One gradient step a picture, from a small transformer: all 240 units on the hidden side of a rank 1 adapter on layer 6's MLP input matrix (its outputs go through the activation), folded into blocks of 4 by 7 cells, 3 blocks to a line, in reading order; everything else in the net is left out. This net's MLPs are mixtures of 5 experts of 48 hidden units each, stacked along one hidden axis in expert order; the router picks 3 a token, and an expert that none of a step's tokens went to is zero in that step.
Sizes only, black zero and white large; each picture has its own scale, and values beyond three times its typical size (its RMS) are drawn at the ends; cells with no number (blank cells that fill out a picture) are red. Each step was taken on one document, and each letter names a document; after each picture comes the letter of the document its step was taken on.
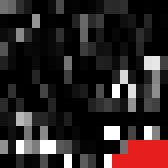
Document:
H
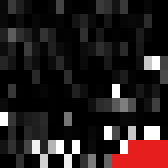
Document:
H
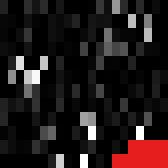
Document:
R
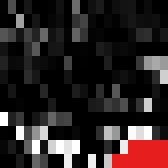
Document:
H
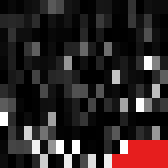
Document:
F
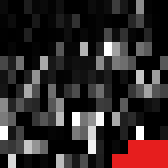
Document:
R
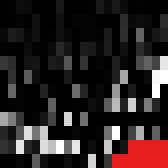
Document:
H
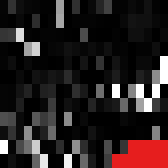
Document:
F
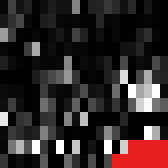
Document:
F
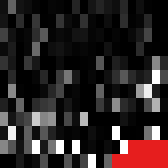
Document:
F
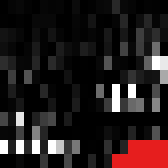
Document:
H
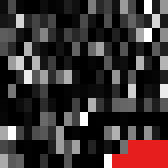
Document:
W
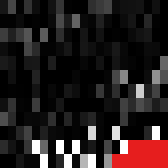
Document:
F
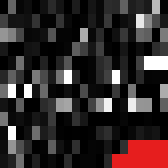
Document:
W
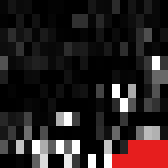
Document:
H
